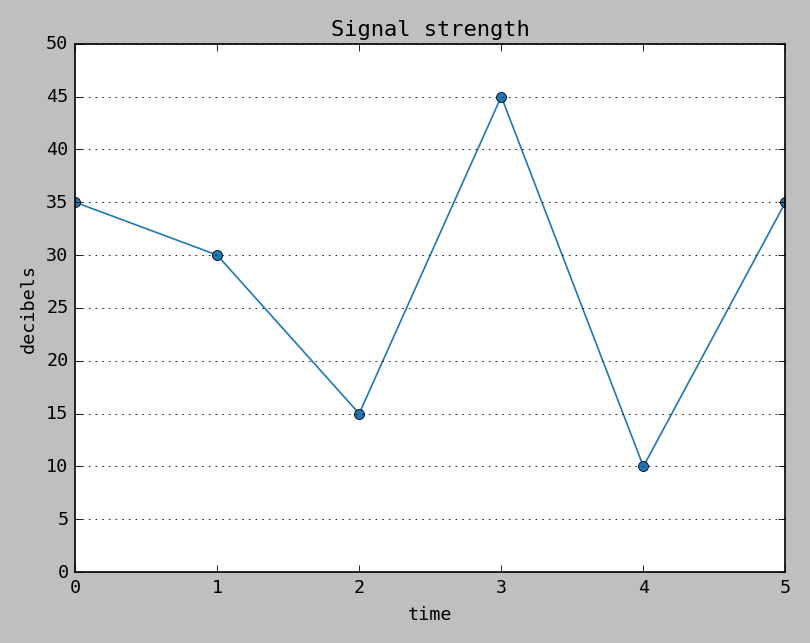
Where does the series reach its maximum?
3
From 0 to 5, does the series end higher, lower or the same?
the same
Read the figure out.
Title: Signal strength
x-axis: time, ticks 0 1 2 3 4 5
y-axis: decibels, ticks 0 5 10 15 20 25 30 35 40 45 50
Values:
35 30 15 45 10 35
